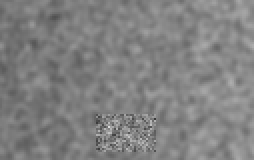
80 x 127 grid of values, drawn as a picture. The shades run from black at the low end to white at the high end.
Values rise toward the right. In the bottom middle lies a patch that is rougher than the rest. There are no regular stripes. Values change most from cell to cell in the bottom middle.
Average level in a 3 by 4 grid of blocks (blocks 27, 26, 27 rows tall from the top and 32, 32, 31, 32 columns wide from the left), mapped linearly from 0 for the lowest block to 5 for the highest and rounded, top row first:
0 2 3 5 | 0 2 3 5 | 0 2 3 5
